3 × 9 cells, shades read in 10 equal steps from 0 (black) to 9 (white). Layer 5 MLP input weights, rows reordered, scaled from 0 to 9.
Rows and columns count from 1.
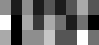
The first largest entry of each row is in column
8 1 8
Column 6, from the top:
1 4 3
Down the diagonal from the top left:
5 0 5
